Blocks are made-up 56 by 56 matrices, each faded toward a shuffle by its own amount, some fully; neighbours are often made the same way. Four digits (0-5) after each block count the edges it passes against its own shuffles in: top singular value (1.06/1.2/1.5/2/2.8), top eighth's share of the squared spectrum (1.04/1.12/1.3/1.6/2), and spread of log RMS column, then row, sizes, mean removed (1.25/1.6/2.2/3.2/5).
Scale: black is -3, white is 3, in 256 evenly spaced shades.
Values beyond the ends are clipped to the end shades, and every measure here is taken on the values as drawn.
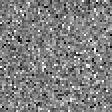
1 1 0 0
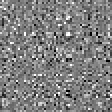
4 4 2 3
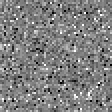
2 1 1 0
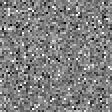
2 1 0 0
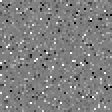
0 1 0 0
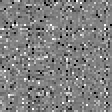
4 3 1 1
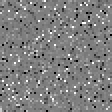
0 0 0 0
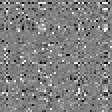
4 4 2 2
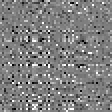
4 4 2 3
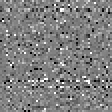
4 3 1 2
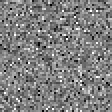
0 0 0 0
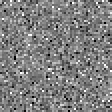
0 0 0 0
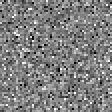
0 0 0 0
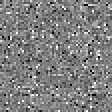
3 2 1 1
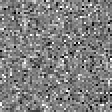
3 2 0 1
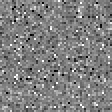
2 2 0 1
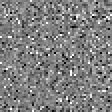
3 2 0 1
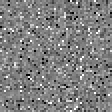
3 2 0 1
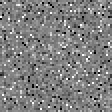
0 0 0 0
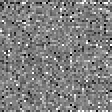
3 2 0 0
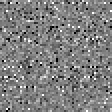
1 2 0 2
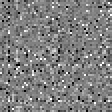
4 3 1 1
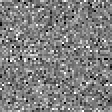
0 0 0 1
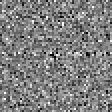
1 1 0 2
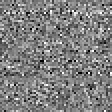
1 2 0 3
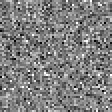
0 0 0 1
